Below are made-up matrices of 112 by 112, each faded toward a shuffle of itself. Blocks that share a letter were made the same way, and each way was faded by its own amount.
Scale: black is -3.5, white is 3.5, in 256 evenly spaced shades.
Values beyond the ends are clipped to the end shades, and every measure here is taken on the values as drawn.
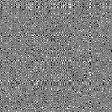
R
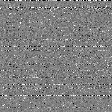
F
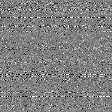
F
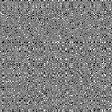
R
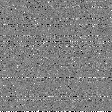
F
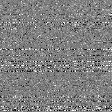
F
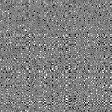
R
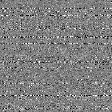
F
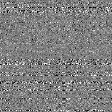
F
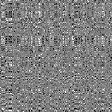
R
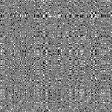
R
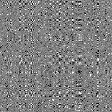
R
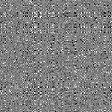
R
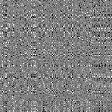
R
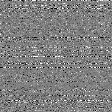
F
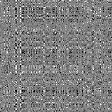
R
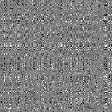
R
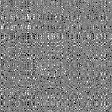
R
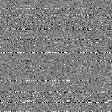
F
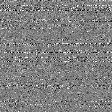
F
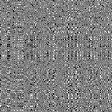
R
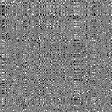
R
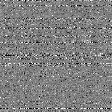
F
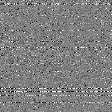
F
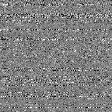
F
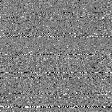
F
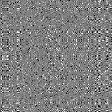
R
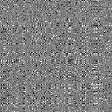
R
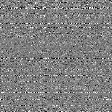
F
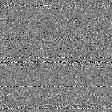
F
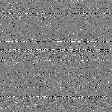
F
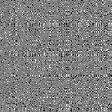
R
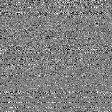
F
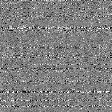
F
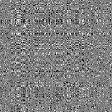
R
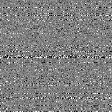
F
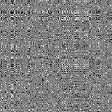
R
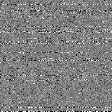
F
